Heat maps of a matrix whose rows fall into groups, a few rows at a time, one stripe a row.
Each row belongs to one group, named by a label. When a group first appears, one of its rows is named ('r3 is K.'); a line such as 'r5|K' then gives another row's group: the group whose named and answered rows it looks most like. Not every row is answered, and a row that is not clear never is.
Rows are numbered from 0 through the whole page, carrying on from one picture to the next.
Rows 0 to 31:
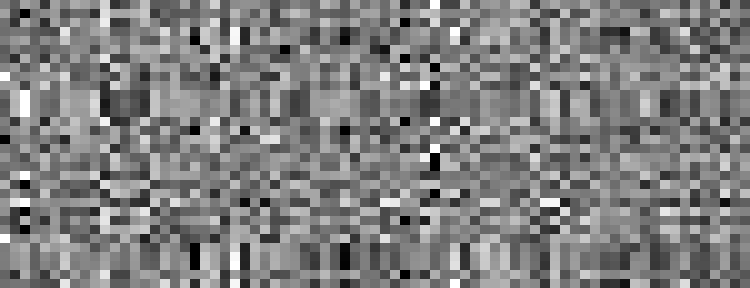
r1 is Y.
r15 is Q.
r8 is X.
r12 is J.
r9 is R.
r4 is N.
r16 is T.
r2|T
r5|Q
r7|R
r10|J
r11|J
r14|N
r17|R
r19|J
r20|Y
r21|R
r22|J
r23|Y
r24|T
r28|N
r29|N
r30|T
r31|N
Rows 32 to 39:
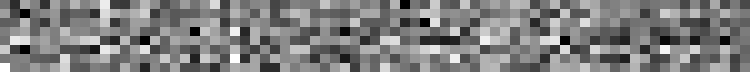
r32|T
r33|Y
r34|T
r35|N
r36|J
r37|Y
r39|X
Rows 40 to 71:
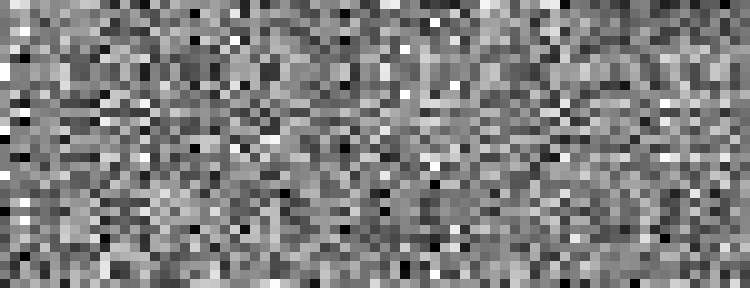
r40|J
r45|R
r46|Y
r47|X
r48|X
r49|N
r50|R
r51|Y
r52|J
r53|Y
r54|X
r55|Q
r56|N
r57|Y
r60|R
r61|Q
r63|Q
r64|J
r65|N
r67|R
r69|T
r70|T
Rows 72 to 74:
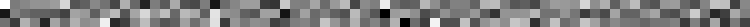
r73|Q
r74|T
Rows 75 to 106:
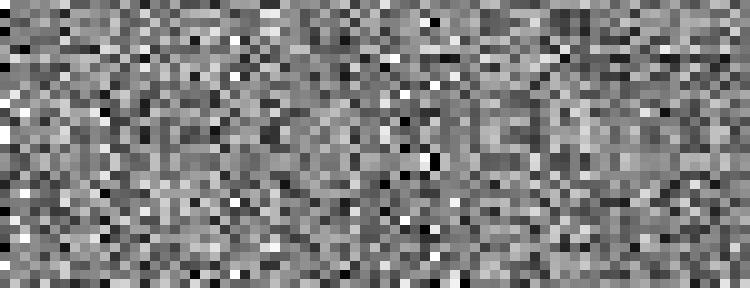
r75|X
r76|Q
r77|R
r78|Q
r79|N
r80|Y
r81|J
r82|Q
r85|R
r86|X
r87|J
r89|X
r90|X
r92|R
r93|R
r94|T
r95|Q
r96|J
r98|Q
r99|R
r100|T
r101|J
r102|Q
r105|N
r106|R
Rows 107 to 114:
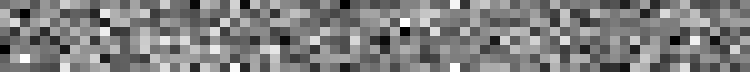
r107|N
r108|Y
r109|R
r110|T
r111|Q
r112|Q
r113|J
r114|N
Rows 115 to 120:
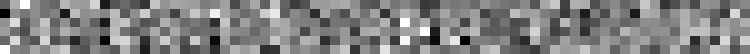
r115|J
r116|Q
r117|R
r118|R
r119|R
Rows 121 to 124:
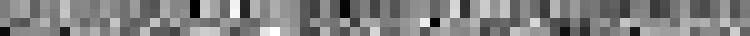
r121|N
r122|N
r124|Q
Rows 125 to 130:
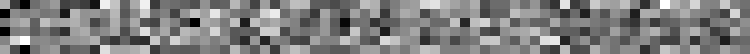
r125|Y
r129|J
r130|Y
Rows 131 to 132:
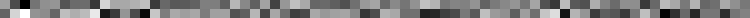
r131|Y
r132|J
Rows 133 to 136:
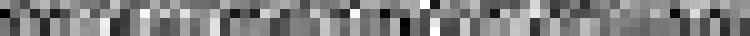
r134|Q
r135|T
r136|T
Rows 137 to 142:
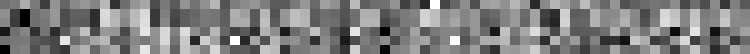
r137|T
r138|Y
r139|Y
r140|Q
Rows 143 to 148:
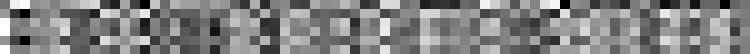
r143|J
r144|Y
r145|X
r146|X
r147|Y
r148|X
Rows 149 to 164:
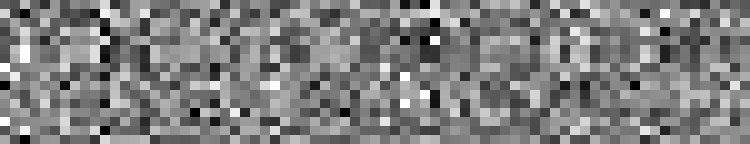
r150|Y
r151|R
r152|J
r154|J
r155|J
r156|X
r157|R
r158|Q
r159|R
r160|R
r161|N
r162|X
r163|J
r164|Y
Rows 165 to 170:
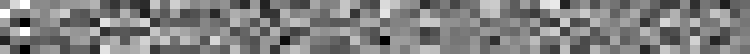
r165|J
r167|Y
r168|J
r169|Q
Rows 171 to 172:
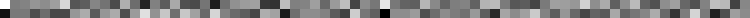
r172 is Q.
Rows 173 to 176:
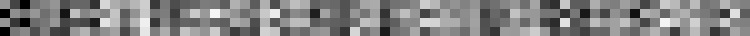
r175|Y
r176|Q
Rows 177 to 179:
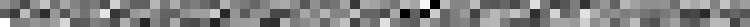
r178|T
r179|X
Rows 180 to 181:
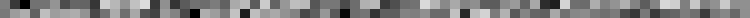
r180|Y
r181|N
